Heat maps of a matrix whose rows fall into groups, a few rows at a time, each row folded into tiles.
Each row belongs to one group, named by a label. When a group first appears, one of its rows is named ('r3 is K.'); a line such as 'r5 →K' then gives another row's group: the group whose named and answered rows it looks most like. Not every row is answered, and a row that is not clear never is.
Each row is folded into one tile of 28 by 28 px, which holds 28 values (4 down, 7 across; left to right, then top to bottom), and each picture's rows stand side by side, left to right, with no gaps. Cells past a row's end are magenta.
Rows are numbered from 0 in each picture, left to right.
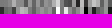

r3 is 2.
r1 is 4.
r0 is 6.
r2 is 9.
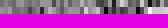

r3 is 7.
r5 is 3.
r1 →6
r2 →4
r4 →2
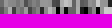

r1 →6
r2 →2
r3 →6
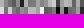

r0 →9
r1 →7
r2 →2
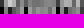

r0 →2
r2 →2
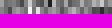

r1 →9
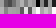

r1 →3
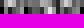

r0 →2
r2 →2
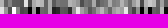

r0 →7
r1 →2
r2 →6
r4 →7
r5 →2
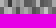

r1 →4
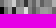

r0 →6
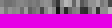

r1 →6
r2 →2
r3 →6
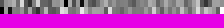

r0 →2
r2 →3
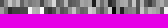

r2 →4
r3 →3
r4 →2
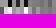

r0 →3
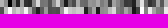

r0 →3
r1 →4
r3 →6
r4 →7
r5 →9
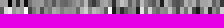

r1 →6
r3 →9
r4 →2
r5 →9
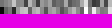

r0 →6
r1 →3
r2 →4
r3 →9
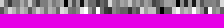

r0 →3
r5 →7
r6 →3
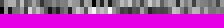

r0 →2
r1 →7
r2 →6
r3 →3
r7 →9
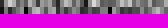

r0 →2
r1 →3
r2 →2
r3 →2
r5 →4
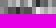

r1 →3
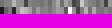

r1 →9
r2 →7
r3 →9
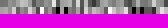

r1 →7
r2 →2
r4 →7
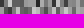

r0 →4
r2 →3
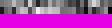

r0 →6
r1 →3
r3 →2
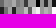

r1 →3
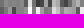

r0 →6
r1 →9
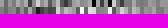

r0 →4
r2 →9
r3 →3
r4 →3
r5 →7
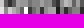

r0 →9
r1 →6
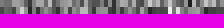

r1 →2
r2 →6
